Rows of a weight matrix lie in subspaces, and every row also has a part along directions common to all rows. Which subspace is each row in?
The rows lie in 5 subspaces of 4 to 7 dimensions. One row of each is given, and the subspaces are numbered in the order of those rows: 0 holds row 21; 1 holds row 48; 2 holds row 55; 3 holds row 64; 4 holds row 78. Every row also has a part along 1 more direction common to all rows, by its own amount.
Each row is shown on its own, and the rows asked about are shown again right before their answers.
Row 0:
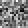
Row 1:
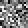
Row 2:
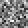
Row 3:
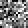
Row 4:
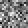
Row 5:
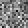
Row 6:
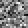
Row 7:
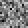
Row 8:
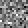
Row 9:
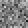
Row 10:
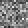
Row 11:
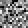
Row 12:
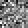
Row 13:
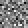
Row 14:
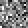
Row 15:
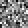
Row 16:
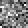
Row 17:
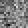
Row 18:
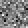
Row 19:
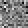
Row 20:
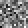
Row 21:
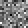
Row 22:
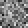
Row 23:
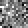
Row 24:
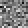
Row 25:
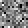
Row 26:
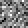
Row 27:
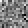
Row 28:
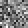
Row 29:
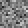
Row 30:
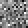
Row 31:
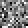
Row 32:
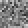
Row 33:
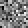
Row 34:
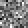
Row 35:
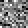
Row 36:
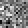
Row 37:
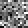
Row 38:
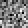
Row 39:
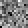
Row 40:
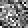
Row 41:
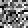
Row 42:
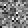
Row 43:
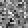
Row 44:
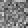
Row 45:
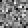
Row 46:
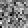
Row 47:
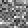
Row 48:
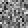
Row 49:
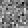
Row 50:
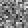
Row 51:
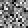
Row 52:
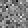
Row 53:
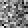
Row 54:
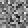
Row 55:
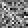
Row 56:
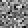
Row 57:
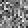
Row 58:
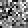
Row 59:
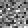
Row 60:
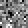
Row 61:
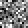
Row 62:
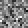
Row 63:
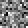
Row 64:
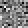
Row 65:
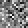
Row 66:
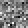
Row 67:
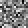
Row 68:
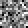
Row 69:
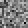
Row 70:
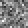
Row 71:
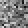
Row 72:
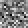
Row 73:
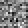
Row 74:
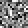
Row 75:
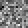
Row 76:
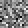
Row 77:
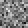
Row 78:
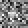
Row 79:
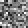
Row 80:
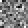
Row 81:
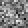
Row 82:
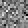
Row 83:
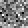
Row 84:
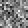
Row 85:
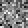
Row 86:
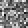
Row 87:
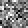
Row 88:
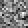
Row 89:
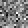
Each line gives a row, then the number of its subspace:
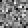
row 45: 4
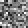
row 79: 2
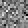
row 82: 2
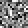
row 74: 1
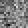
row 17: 3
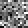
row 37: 3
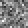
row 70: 2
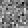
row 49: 0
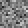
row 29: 1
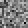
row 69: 0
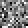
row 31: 2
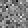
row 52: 1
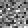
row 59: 3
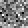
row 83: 2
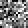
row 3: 4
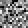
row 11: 1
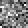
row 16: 0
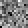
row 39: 0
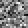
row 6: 4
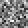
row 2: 2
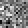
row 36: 1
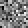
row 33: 4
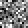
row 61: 0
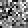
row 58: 4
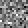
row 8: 1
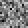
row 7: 2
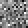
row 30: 3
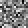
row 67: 3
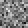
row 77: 0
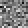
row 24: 3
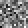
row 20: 3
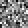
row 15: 1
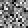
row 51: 1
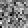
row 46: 4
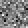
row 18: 2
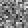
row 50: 1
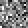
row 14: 4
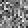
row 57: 1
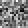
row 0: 4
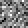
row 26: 2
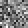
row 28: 1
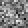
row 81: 2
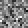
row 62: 1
